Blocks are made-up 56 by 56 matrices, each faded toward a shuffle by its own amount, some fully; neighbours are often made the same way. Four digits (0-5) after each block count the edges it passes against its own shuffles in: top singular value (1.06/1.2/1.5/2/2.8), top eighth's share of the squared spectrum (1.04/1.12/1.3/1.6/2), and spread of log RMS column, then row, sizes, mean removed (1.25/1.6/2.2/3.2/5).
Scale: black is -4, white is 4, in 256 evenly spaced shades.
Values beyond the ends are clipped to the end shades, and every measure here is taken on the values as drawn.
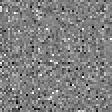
4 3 2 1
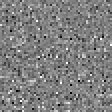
3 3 1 1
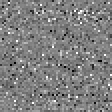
1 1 0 1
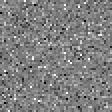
0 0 0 0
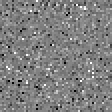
1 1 0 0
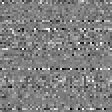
3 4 0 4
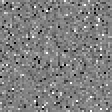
0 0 0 0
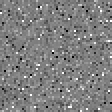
0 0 0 0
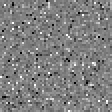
0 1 0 0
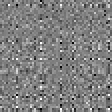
4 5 3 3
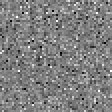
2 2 0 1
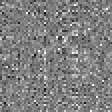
4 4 2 2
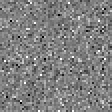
2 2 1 1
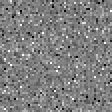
0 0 0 0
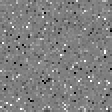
0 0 0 0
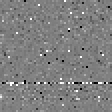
4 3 0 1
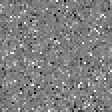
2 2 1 0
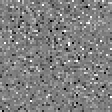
1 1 0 0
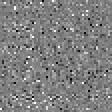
3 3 1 1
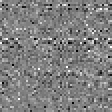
4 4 2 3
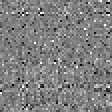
4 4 2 2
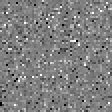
2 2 0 0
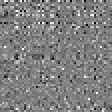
4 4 2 3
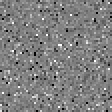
1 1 0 0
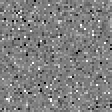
2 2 1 0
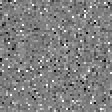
1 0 0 0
